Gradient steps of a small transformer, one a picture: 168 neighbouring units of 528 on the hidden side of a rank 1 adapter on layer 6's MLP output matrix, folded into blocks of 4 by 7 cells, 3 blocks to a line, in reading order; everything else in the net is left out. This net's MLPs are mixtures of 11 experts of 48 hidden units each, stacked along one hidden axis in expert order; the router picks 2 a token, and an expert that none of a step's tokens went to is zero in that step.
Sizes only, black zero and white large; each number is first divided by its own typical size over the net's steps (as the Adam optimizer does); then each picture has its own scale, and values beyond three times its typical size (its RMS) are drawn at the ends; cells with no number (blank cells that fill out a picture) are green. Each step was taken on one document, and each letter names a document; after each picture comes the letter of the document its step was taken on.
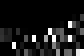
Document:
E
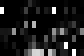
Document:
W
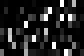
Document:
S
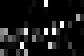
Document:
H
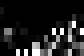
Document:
W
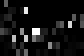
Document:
H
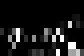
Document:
S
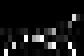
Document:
H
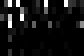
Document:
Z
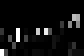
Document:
S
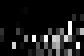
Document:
E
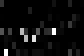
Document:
H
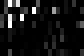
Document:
Z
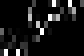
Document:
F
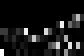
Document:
H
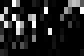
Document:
S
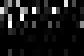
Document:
Z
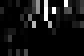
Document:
Z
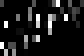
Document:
F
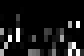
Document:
S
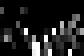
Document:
W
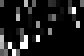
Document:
F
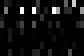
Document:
Z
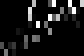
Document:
F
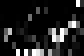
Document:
E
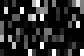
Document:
S
